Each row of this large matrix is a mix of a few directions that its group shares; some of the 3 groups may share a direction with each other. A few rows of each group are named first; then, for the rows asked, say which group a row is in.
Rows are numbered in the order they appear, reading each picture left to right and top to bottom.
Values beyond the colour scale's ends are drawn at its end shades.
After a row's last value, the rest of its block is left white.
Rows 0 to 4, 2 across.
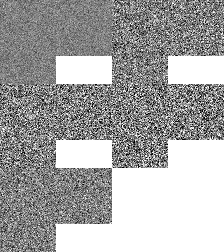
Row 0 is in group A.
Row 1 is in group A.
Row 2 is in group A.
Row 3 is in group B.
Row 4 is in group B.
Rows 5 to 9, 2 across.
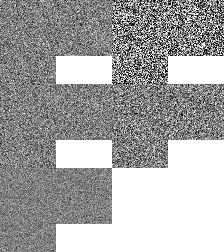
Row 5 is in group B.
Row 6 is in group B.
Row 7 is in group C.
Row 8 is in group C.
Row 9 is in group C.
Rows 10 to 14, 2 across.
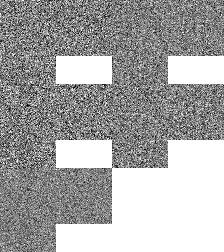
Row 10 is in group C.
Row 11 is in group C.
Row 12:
A
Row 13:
C
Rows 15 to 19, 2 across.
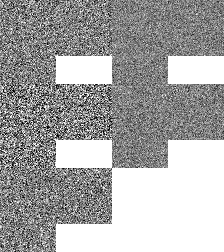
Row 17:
B
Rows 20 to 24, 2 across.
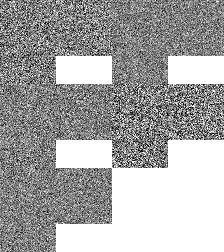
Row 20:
C
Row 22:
A
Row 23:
C
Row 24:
B
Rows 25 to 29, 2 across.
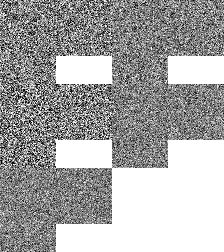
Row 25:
A
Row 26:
C
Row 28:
B
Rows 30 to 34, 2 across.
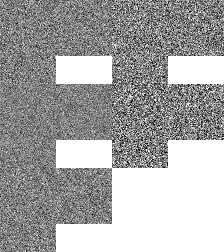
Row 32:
A
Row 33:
B
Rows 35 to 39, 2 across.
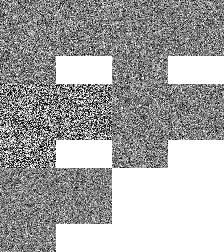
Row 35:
A
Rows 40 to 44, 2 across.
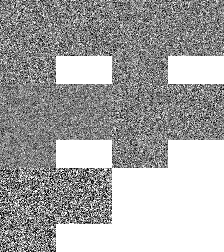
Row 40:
B
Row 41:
A
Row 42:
A
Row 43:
C
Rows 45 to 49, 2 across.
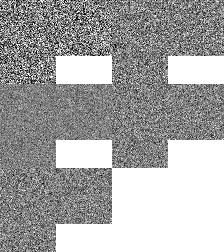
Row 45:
B
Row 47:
B
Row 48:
B
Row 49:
B
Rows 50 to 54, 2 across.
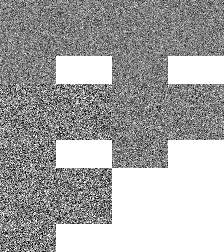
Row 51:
C
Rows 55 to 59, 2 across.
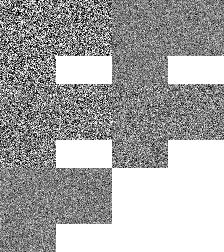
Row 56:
B
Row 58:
C
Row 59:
C
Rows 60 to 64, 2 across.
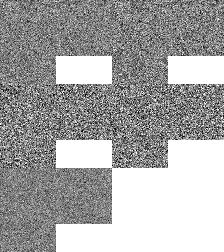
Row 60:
A
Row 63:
A
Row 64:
A
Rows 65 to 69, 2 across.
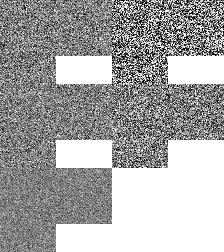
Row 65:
B
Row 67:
C
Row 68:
B
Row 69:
C
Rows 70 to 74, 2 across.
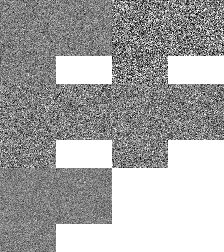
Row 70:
C
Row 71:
A
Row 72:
A
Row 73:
C
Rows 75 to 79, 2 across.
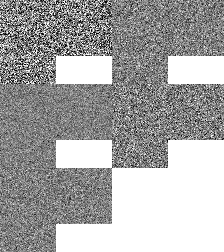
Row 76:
B
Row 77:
C
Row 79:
C
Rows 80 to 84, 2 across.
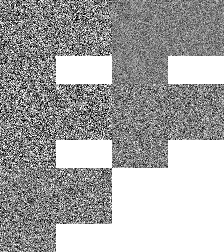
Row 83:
B
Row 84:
A
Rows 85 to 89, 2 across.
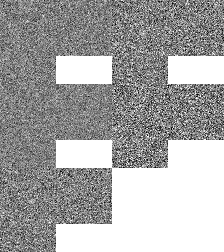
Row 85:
A
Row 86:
A
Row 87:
B
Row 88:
A
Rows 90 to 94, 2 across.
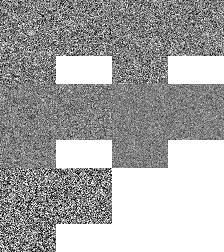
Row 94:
C
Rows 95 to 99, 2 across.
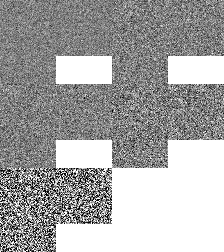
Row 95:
B
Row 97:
A
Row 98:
B
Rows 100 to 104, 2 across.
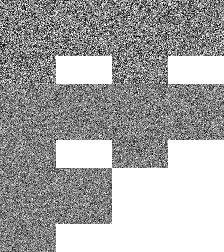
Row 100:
B
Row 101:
B
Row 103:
B
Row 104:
B
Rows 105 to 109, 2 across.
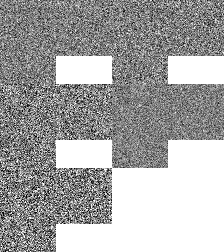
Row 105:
C
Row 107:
A
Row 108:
A
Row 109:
A
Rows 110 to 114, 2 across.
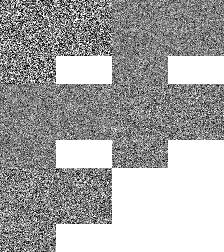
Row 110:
B
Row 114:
C
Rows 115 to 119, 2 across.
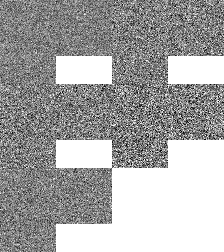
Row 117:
A
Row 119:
A
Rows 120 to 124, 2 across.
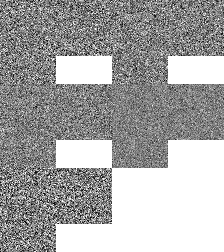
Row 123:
B
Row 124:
C
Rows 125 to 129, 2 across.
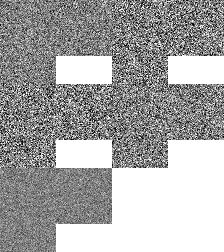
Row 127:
B
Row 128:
C
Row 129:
B
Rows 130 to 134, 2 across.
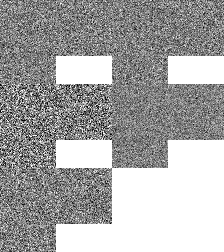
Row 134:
B
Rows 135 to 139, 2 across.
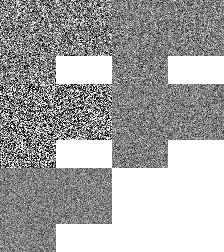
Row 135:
B
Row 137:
B
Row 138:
A
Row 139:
C
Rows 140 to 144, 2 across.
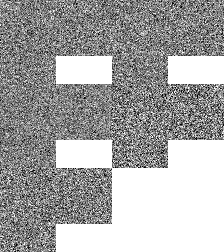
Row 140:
A
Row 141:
A
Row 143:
A
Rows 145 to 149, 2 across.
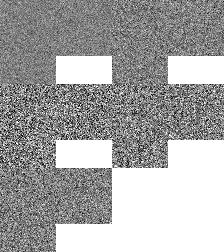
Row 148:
C
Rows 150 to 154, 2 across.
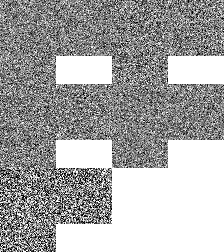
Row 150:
A
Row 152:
B
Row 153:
C
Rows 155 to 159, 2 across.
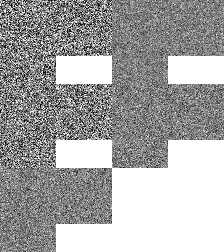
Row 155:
C
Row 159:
A
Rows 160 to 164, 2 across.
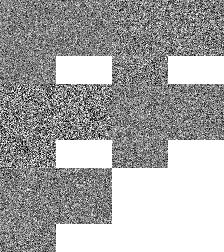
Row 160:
C
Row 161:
C
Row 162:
B
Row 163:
A
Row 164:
A
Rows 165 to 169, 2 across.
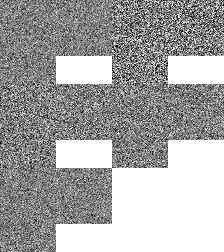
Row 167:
C
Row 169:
A
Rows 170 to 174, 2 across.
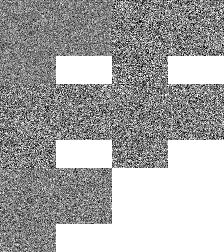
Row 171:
A
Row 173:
A
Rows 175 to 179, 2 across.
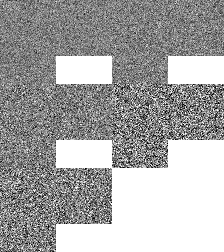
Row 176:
A
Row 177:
B
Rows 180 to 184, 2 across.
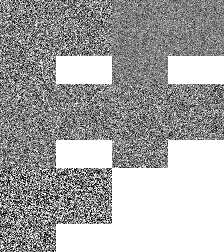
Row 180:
C
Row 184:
C
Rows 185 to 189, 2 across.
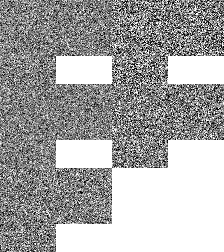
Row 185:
C
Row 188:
B
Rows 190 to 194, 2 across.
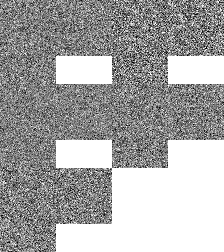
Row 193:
B
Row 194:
A
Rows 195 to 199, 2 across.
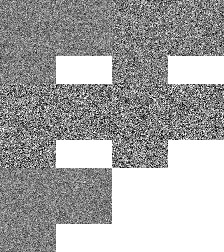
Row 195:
C
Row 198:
A
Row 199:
B
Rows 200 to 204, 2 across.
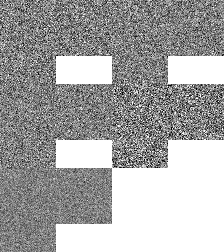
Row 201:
B
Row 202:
B
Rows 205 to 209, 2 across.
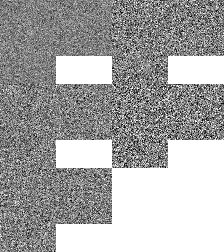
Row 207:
A
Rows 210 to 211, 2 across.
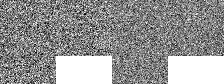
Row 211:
B
